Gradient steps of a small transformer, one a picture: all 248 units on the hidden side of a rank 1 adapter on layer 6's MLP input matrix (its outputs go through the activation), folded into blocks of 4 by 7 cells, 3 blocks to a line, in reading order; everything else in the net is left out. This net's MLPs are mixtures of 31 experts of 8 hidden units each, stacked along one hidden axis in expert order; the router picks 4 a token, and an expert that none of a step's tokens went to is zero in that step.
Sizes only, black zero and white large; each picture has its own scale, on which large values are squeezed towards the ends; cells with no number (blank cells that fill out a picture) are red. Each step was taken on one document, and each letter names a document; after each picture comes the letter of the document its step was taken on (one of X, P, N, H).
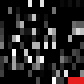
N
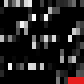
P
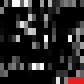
P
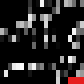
P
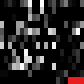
N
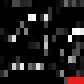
P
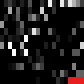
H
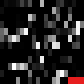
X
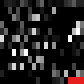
N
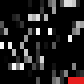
H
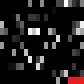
H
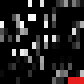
X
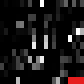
N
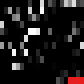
H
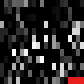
X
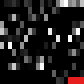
H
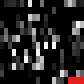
N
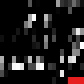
P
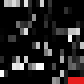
P
